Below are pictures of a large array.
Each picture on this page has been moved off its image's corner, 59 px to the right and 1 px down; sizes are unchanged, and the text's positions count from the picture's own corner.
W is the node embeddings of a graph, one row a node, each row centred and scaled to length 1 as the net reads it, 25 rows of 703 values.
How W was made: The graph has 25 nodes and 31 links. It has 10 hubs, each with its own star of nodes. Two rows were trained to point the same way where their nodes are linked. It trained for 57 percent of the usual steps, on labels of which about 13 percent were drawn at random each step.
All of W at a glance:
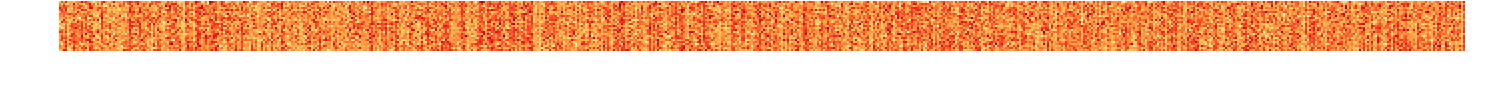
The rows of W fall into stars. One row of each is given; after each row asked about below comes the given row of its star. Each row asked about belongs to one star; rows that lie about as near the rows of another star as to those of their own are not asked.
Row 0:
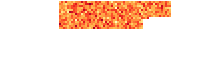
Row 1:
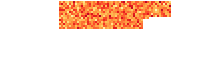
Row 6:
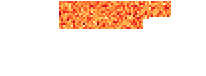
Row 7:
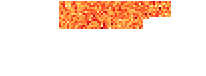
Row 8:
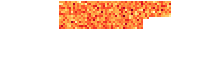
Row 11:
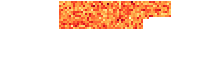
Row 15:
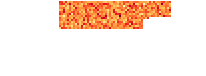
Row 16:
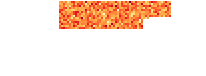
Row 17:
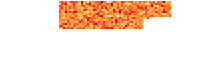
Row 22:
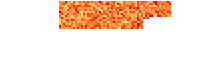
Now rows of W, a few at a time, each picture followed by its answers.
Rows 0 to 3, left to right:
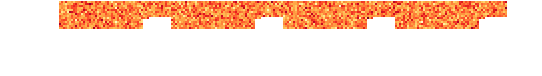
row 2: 6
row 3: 15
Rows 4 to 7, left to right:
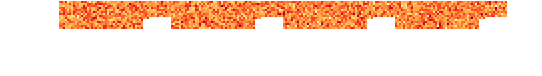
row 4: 8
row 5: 0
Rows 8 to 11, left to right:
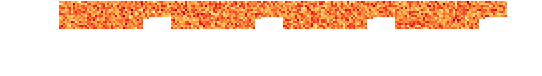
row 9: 1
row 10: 0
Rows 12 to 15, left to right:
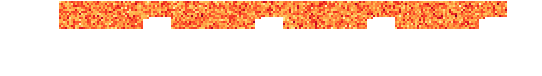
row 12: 16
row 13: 11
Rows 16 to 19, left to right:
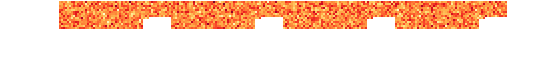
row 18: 6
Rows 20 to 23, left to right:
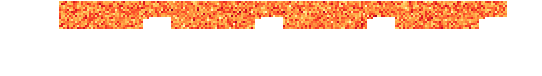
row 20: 17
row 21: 17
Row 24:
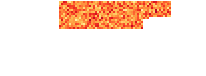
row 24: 22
